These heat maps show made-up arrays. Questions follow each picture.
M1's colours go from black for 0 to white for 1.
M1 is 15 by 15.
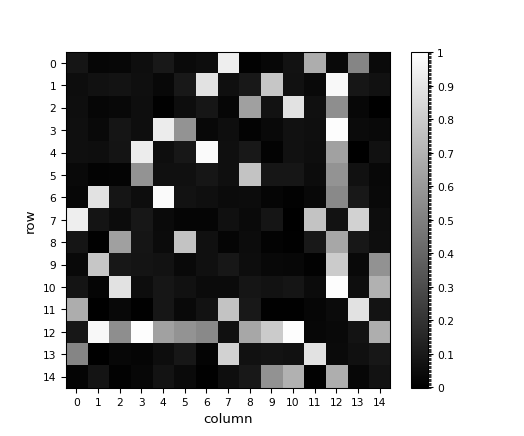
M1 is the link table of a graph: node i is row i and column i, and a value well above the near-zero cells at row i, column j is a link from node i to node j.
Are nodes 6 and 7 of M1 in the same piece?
no
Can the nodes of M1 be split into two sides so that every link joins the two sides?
no
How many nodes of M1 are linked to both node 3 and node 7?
0
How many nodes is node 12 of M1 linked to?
10
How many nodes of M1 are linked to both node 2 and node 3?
1
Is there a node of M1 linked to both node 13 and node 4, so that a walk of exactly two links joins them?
no
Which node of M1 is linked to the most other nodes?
node 12
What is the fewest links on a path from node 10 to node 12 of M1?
1
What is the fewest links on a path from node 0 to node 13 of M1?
1
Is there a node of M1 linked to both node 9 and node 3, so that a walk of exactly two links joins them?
yes
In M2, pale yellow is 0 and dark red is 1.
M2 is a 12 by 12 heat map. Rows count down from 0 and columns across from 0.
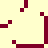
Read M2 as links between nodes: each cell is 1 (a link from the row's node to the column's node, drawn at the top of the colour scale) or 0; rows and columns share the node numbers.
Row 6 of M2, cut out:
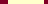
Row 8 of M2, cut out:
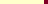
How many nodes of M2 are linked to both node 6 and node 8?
1
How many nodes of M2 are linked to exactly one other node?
8
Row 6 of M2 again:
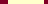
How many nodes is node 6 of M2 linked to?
3
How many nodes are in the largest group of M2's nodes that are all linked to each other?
2
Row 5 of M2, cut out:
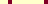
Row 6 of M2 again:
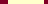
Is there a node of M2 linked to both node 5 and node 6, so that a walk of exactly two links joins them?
yes
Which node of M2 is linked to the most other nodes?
node 11
